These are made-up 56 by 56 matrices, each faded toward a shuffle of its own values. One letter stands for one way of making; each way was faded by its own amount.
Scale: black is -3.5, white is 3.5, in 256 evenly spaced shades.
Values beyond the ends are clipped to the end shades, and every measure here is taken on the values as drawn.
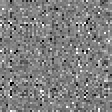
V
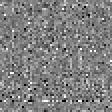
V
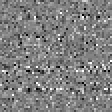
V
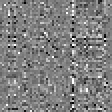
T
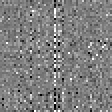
T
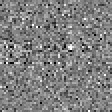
V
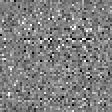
V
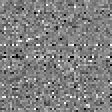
V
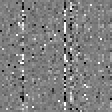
T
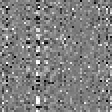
T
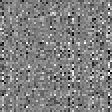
T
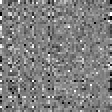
T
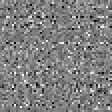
V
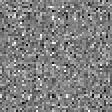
V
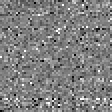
V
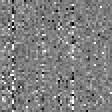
T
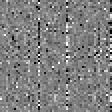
T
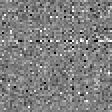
V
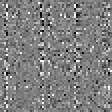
T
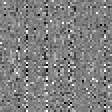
T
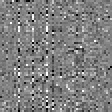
T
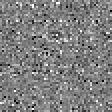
V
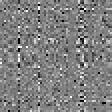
T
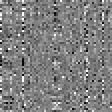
T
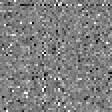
V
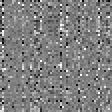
T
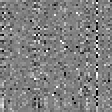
T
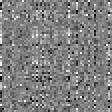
T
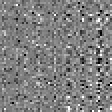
T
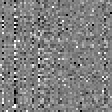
T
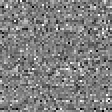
V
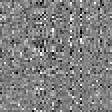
T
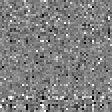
V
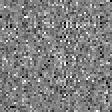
V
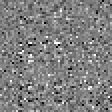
V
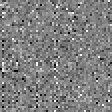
V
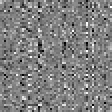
T
